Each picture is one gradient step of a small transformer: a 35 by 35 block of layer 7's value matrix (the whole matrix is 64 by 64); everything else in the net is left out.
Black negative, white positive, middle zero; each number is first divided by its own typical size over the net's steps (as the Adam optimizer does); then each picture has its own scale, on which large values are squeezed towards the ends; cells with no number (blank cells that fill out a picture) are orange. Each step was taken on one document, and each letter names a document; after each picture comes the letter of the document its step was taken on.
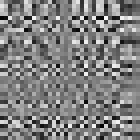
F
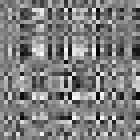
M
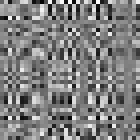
M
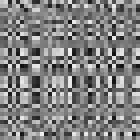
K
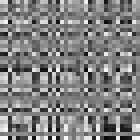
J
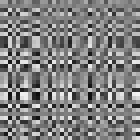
K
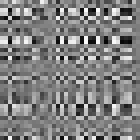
F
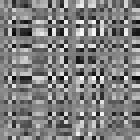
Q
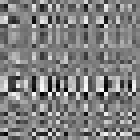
J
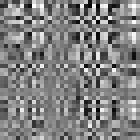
F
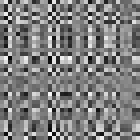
J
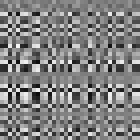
K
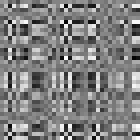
M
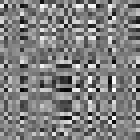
M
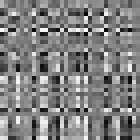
J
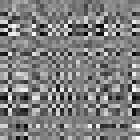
J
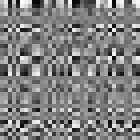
K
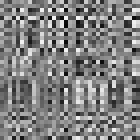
Q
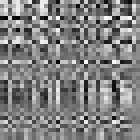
F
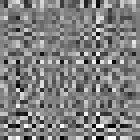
F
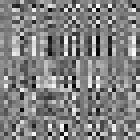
M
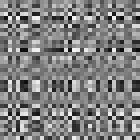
K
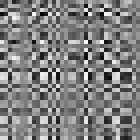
J
